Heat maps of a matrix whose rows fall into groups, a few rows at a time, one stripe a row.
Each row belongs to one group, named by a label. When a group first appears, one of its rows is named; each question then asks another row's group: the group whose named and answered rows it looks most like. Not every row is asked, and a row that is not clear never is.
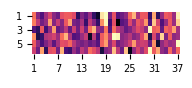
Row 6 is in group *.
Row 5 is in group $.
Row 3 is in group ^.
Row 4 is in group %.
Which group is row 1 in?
$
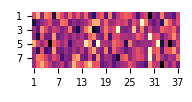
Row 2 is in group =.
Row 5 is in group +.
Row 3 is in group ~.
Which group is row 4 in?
^
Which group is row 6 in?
^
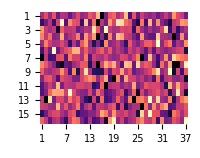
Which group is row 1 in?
~
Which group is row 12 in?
*
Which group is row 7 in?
=
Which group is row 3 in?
+
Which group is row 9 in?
%
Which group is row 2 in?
=
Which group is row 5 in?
%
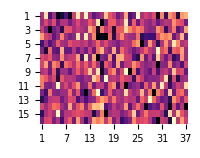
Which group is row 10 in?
+
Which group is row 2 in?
~
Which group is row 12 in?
~
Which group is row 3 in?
$
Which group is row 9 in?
~
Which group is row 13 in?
=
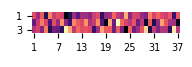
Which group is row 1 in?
*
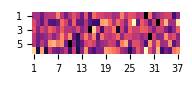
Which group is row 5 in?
*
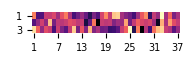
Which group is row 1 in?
%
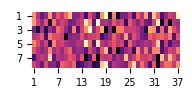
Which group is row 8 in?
$
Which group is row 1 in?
$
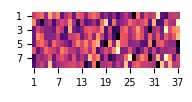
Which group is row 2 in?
$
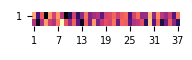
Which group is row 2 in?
*
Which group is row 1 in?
*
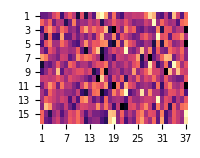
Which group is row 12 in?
~
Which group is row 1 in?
=
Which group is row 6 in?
~
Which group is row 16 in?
$
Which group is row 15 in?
$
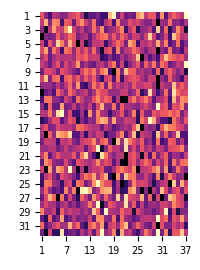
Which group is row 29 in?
+
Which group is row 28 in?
~
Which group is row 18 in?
*
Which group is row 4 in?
=
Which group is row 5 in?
*
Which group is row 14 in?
^
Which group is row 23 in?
*
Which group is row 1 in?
$
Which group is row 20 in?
~
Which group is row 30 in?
^
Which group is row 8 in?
$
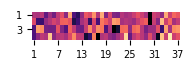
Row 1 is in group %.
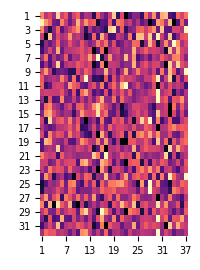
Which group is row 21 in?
+
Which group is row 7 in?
~
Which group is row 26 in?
=
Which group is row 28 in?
*
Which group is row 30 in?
^
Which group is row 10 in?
%
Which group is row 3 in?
$
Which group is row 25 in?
=
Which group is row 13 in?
^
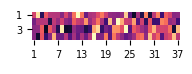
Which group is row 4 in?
^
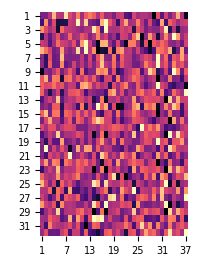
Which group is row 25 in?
+
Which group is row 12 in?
$
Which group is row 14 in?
=
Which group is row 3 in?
+
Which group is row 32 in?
%
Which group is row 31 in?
~
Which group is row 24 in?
$
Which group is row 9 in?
=
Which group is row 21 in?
*
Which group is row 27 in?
$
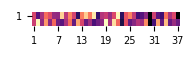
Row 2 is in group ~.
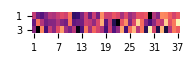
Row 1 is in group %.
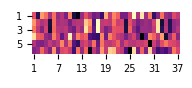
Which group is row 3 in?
+
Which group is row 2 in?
+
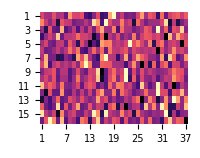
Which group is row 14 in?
$
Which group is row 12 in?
^
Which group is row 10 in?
~
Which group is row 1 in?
$
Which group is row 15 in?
+
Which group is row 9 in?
~
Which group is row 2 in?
+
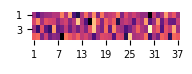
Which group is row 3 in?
^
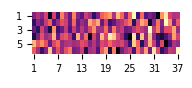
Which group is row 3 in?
^
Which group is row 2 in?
=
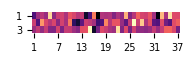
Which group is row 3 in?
~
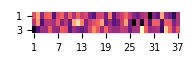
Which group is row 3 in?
=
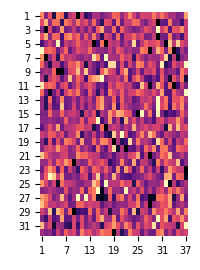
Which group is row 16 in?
~
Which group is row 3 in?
^
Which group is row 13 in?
^
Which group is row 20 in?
$
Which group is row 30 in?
^
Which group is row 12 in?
$
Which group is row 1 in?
*
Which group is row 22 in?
*
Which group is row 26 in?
~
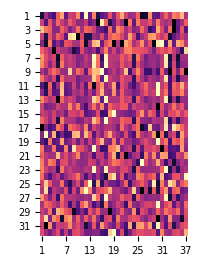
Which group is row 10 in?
+
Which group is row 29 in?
*
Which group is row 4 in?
*
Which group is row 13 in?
+
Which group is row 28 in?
%
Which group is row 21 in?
$
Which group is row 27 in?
+
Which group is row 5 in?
~
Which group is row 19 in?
^
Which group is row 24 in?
$
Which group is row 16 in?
+
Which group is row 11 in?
^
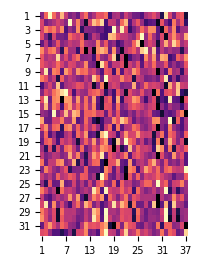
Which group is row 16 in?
%
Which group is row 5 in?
=
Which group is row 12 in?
*
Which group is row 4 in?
$
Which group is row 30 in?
+
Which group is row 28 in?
~
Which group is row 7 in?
$
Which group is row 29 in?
+
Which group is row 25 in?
^
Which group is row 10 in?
+
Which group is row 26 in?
+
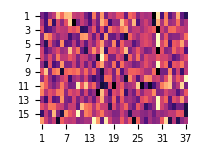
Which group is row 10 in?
%
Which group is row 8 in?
^
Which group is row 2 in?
*
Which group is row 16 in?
+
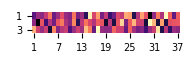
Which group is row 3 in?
+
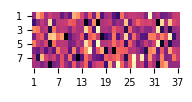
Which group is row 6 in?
~
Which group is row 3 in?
+
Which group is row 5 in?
+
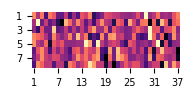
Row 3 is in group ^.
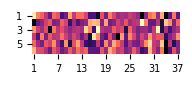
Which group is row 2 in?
=
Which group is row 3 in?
+
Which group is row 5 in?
%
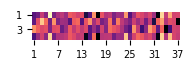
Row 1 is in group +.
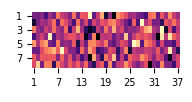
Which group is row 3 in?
%
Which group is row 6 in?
*
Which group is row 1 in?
~
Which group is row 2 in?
=
